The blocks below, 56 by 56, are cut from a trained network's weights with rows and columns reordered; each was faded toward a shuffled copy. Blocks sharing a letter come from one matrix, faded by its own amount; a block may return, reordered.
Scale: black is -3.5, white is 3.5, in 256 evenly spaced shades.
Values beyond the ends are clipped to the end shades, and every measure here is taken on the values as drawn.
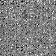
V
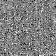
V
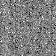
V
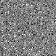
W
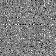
W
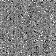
V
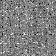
V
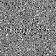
W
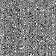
V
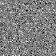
W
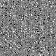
V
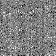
V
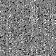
V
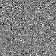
W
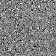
W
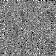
W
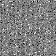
V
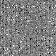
V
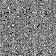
V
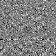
W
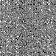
V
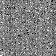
V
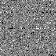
W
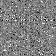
V
